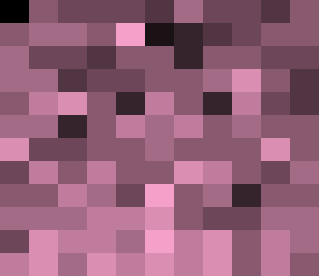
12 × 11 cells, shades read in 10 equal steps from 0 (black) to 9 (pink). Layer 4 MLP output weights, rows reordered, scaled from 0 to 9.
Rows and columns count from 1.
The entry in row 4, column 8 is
6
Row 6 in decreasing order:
7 7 6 6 6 6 5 5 5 5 2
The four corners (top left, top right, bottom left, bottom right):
0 5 7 5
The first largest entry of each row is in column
7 5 1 9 3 5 1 7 6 6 6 2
